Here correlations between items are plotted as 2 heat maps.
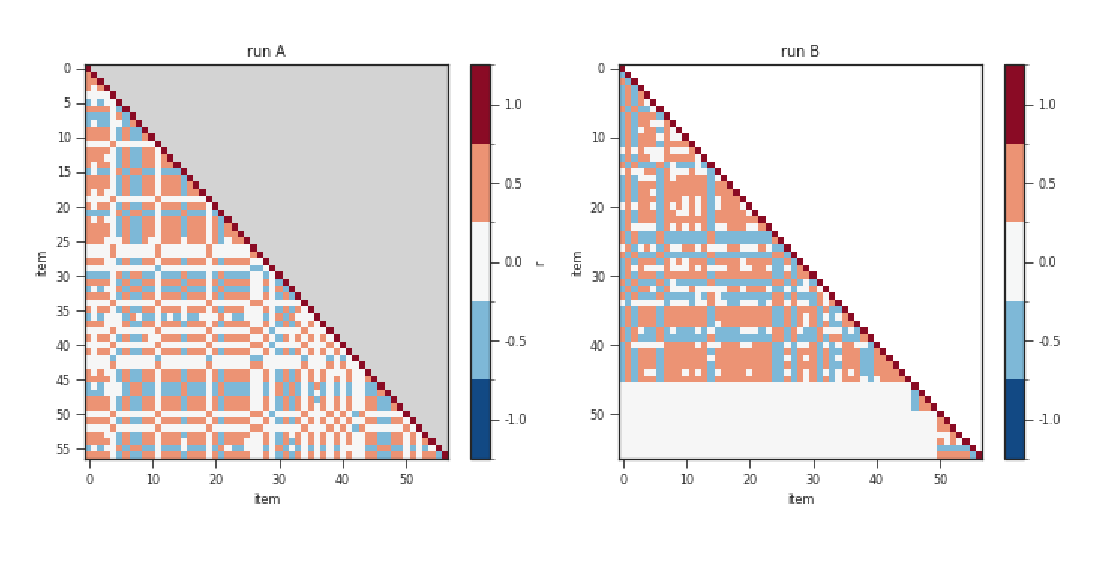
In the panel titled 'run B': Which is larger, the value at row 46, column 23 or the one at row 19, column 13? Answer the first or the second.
the second
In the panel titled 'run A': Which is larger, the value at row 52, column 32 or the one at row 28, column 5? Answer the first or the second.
the first
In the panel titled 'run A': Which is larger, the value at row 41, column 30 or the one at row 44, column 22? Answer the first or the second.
the second
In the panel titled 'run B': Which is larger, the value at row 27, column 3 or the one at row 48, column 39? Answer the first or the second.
the second
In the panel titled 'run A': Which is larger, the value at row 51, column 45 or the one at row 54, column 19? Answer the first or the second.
the first
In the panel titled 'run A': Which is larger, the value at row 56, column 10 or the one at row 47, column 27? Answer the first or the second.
the first
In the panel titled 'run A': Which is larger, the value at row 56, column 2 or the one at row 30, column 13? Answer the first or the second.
the first
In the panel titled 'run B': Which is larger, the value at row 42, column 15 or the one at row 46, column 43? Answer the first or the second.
the first
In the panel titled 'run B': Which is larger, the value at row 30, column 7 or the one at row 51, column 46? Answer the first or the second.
the first
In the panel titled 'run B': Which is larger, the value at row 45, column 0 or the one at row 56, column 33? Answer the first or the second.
the second
